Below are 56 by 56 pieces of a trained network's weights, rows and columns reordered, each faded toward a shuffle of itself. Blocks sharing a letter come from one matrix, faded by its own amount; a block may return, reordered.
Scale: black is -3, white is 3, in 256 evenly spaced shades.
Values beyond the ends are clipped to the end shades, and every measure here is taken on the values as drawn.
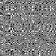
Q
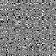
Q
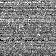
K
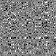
Q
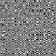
Q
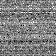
K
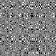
Q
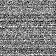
K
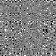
Q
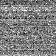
K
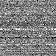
K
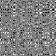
Q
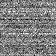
K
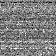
K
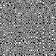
Q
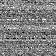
K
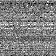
K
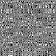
Q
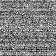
K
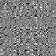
Q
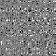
Q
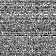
K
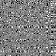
Q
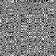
Q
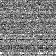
K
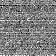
K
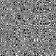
Q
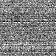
K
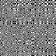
Q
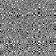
Q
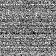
K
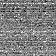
K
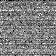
K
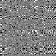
Q
